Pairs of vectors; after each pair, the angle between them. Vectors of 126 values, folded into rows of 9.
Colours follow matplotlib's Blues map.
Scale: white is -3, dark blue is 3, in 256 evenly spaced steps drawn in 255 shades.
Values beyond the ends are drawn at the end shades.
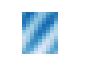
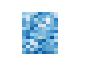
partly opposed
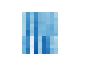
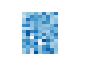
partly aligned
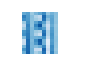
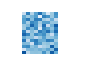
orthogonal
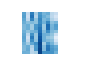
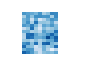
partly opposed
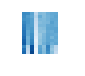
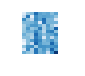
partly opposed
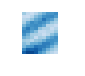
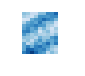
nearly parallel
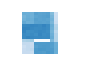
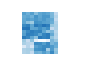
nearly parallel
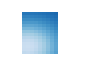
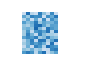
orthogonal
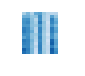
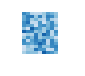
orthogonal
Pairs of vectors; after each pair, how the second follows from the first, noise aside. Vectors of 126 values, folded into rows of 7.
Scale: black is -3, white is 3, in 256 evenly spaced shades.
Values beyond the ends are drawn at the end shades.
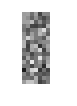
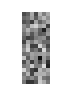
negated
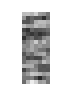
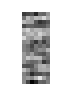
negated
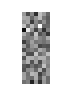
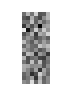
negated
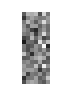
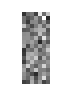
wrapped around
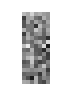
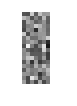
sign-scrambled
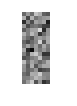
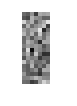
sign-scrambled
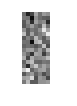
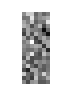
negated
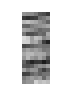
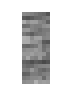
shrunk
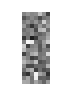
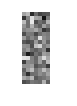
wrapped around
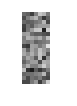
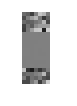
partly zeroed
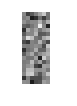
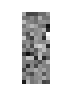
shuffled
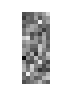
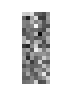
shuffled
